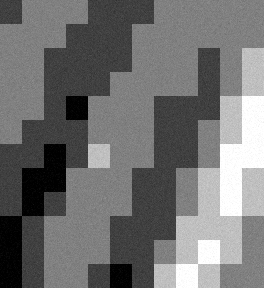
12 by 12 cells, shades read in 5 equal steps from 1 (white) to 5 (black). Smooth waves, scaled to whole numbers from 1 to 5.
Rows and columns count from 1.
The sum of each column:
46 45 45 43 40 43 42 41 35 33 26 26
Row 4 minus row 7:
-1 -1 -1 0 2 0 0 -1 -1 1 2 1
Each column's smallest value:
3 3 3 3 2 3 3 2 1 1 1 1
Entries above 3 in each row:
4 3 5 4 5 5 6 5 5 5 4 5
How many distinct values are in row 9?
5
